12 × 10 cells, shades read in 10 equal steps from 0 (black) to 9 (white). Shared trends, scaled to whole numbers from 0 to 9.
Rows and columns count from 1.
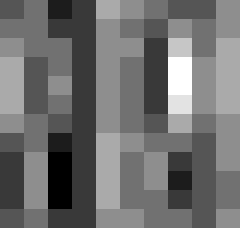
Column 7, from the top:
4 3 2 2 2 2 3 4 5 5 4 4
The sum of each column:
47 48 26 24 65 52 40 60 45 62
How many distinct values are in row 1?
6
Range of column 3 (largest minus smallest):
5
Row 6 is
6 3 4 2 5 4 2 8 5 6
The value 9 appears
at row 4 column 8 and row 5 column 8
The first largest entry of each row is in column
5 5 8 8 8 8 8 5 5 5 5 5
